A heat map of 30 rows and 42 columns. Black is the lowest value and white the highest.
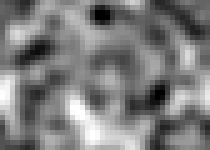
The halves do not mirror each other. The histogram is bell-shaped. No lone cell stands out from its neighbours. The texture is blotchy.
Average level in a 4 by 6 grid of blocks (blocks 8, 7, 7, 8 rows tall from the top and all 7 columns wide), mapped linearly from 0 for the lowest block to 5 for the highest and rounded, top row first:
2 2 2 1 0 0 | 1 1 2 1 2 3 | 3 1 2 2 0 3 | 1 2 5 4 1 1
